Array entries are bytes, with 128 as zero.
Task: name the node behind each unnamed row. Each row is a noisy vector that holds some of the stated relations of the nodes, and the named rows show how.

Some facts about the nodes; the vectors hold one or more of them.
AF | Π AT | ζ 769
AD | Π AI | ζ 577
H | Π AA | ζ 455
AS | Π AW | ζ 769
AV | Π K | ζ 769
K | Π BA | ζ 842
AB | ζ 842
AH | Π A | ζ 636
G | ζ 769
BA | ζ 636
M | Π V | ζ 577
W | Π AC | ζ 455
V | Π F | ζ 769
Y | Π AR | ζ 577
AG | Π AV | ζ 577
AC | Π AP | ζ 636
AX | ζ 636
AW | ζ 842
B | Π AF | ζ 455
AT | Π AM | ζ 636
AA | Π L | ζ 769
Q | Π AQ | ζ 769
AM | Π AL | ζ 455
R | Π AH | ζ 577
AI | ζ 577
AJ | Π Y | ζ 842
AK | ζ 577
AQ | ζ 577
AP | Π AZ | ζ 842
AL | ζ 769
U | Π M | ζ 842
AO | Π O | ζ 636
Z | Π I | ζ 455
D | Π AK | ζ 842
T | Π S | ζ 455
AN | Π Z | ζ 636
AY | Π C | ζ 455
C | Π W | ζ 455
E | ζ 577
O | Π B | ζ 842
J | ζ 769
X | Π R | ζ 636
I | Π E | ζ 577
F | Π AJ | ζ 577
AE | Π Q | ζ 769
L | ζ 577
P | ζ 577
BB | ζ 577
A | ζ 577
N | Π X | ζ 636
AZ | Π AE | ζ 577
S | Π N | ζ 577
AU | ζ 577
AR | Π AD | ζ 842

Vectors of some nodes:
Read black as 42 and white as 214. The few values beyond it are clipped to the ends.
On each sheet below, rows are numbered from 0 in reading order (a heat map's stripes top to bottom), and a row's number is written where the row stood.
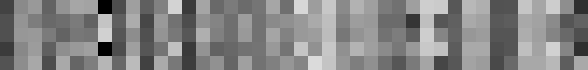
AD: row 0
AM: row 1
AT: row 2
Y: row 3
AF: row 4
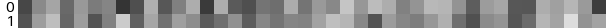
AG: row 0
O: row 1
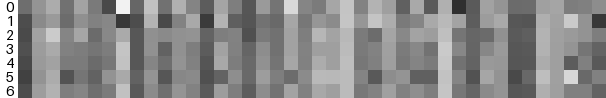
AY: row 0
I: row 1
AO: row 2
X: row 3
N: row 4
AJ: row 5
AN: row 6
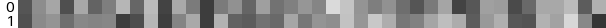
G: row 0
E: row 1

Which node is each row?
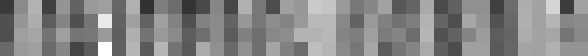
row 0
V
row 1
D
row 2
B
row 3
AP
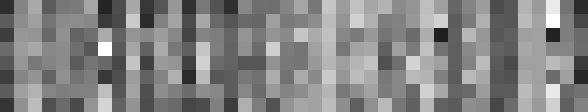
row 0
M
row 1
A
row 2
T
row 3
AC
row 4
AQ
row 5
S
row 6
AH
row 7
U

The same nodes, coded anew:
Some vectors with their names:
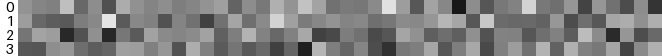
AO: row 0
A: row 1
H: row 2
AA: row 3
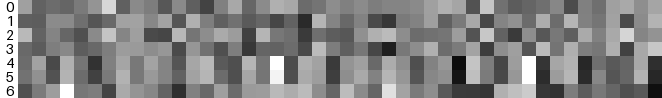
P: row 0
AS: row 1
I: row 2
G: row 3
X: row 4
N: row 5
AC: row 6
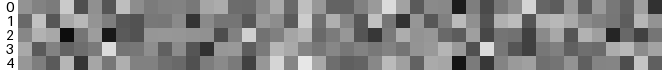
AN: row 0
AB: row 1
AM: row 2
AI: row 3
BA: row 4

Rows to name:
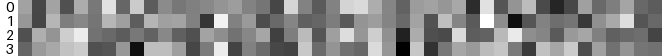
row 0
AZ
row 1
Y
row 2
AP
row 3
AR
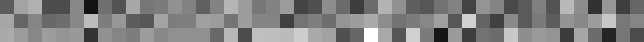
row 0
AY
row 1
AG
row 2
AT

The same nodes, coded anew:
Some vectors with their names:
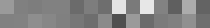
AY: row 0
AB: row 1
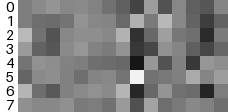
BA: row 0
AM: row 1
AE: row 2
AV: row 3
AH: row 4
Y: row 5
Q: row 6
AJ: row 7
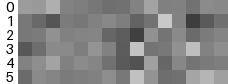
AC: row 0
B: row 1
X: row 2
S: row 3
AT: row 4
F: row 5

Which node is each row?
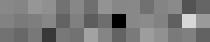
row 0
AR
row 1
AO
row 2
Z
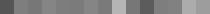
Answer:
R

